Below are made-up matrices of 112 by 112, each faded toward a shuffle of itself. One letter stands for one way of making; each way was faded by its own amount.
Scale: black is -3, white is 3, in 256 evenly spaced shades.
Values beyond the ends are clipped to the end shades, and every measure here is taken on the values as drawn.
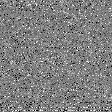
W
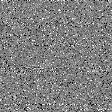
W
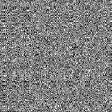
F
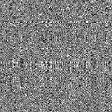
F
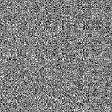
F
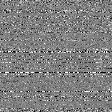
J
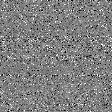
W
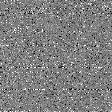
W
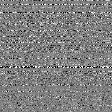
J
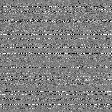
J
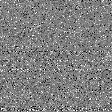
W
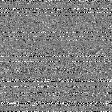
J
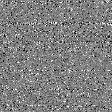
W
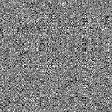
F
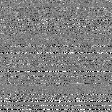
J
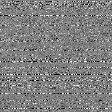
J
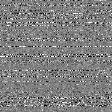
J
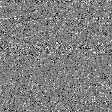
W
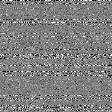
J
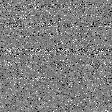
W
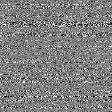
J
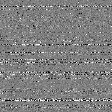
J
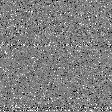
W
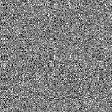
F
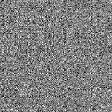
F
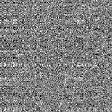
F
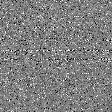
W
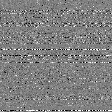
J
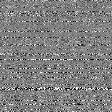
J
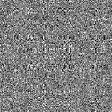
F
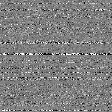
J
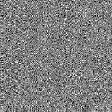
F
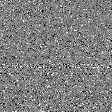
W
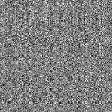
F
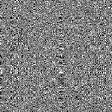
F
